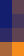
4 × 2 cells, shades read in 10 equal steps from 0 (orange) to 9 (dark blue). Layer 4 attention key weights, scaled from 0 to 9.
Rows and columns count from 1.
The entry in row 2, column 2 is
7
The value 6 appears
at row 1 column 2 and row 3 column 2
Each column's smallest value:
3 0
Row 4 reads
3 0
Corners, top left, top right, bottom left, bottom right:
9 6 3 0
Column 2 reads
6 7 6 0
